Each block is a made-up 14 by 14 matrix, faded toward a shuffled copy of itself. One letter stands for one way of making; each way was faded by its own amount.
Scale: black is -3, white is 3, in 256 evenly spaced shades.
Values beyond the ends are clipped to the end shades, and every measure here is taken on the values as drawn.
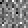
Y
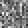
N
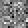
N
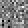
N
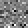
N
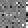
Y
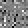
Y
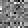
Y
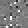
Y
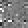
Y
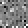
Y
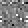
Y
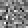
N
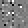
Y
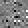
Y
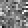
N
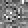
N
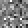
N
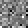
N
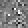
Y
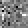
N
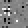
Y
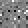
Y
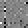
Y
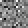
N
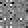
Y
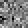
N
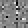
Y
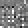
Y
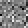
Y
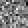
N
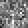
N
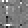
Y
